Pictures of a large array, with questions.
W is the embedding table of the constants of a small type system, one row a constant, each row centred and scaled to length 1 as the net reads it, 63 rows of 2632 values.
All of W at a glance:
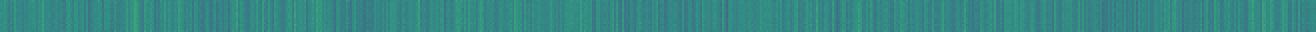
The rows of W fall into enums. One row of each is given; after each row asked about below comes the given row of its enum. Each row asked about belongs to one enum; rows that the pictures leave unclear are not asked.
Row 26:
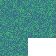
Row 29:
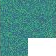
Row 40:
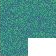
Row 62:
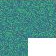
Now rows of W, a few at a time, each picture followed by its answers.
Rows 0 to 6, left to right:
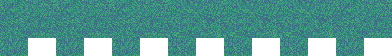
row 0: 40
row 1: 40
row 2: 40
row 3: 29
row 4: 29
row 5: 29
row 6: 40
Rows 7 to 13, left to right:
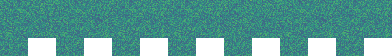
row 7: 62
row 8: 29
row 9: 26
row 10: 26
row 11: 40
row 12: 29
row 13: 26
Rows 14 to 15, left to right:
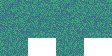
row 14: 40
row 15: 40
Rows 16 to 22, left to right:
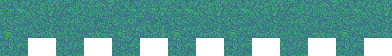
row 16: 62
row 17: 40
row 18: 26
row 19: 62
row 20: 62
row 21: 40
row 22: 62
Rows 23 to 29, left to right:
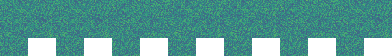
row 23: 29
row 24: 29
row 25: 40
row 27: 26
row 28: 40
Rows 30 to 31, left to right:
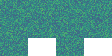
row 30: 26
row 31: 29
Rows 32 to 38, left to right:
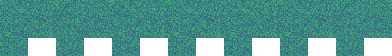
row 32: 29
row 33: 40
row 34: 26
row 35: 29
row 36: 62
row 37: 29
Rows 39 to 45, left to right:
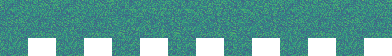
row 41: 26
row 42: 62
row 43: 62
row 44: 40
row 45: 40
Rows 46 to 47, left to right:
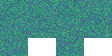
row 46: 40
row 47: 26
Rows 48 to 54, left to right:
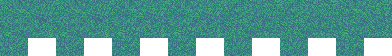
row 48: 29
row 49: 29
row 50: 26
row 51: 26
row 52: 40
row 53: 40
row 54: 62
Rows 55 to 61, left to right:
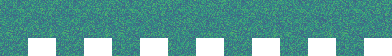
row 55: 26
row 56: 26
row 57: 62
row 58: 40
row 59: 26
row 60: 29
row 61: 62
